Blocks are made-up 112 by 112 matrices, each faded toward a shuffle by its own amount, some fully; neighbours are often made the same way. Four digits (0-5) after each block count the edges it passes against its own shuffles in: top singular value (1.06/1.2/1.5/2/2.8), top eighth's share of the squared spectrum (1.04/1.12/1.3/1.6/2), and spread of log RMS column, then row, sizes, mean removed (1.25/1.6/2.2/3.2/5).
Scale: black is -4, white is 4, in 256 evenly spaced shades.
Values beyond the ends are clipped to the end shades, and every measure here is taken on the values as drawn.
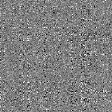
4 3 3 3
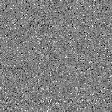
4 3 1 2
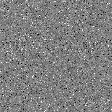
3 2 1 0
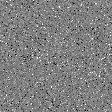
2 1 0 0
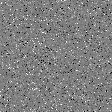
0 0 0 0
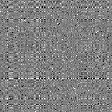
5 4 3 3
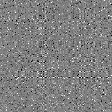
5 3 2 2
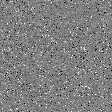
2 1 0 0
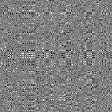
5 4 3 3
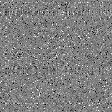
4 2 1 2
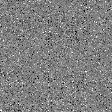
1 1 2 1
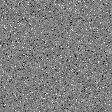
0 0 0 0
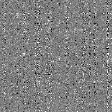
2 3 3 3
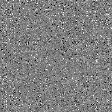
1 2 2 2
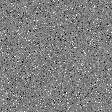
0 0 0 0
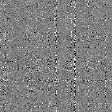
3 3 4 3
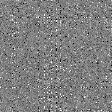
2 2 3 2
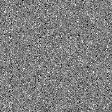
1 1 3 0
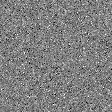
0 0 0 0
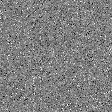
0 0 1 0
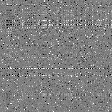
4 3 1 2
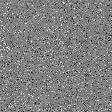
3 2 0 0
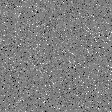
0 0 0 0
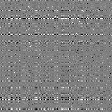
5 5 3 4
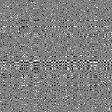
5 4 2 3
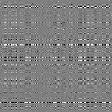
5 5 3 4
